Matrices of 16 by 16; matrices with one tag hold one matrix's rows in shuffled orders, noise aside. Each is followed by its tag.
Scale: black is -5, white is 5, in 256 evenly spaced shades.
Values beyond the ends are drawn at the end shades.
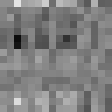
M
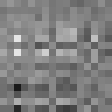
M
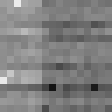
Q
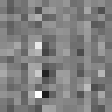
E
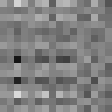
M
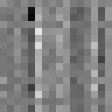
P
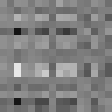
M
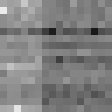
Q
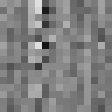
E
